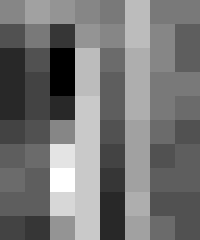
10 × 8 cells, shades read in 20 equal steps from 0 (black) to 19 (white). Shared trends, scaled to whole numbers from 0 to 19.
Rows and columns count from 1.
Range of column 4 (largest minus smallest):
5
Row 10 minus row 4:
2 -1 11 1 -4 -1 -1 -3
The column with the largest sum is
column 4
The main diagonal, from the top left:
10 9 0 14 7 12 6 7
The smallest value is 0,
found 2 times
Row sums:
84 71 61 60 63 68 77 79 73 64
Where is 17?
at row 7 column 3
